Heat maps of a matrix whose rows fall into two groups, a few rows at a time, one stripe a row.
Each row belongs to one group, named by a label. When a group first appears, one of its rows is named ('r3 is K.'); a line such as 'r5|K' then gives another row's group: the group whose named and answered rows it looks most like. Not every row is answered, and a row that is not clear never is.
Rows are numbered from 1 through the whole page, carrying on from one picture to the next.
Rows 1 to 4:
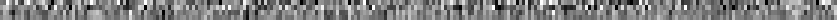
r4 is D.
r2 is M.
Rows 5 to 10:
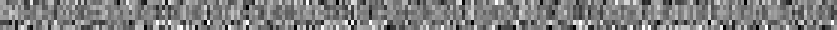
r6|D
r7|D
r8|D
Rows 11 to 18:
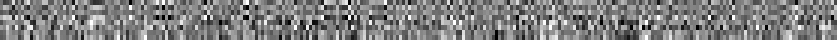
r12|D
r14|D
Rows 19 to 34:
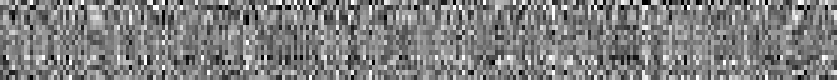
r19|M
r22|D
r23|D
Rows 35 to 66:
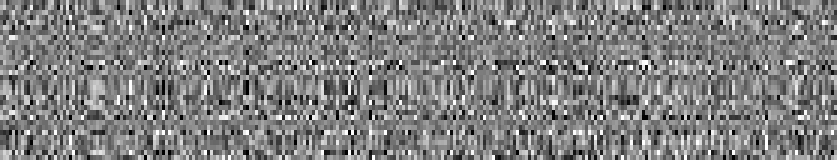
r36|M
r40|D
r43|M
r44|M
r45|D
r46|M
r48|M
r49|D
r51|D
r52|D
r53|D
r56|D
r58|M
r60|D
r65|D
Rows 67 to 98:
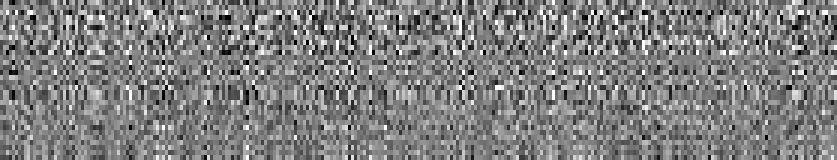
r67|D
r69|M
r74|D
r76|D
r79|D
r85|D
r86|D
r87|D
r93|M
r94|M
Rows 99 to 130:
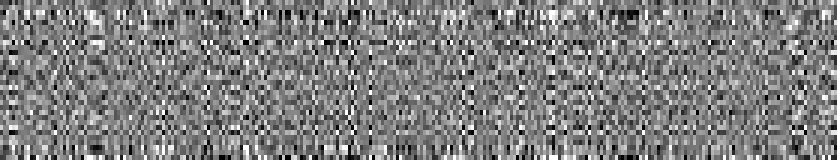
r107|D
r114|M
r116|D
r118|M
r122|D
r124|D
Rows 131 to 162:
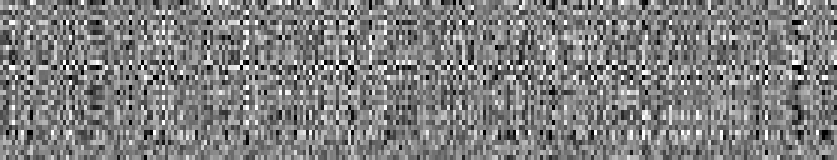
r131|M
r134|D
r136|M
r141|D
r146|M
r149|M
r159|D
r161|M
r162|M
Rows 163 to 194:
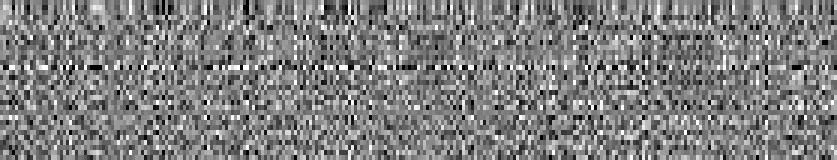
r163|D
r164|D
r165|D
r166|M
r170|M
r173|M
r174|M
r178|D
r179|M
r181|M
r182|D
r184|M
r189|M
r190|M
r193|D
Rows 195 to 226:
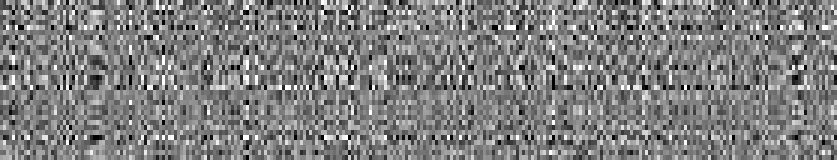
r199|D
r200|M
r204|D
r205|D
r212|M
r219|D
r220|M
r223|M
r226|D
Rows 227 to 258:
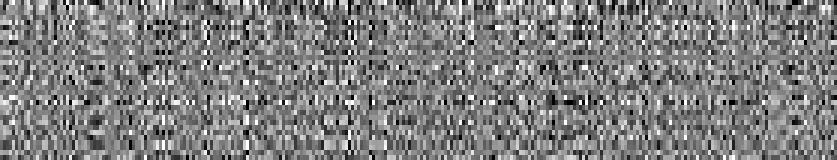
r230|M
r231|D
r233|D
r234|D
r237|D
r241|M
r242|M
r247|M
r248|D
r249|M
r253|D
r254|M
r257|D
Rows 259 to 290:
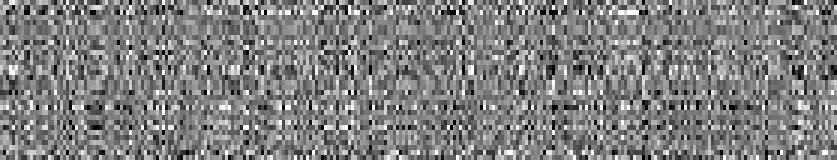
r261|M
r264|D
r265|D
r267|M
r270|M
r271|M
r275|D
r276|D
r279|M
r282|D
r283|M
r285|D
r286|M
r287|D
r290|M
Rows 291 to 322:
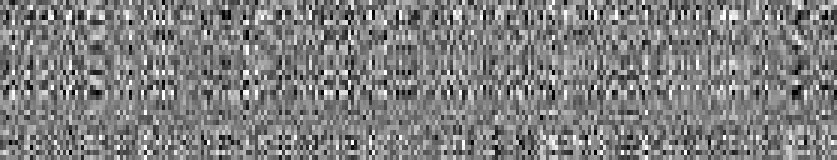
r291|D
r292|M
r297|D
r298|D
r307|D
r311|D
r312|D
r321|M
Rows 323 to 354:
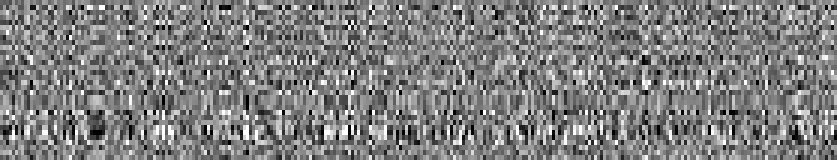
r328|D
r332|D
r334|M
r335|M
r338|D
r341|M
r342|D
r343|D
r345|M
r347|M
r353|D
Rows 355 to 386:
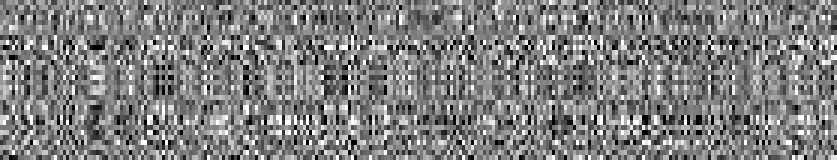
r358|M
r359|M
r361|D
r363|M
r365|M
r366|D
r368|D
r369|M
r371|M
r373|D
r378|M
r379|M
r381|M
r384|D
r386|D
